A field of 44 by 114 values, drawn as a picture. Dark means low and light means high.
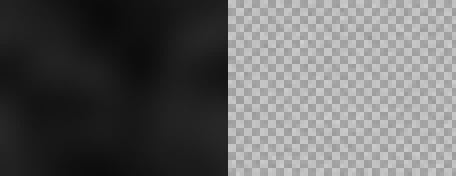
The table splits into one row of 2 panels. Panel 1,1: very low, smooth, faint in contrast. Panel 1,2: high, checkered.
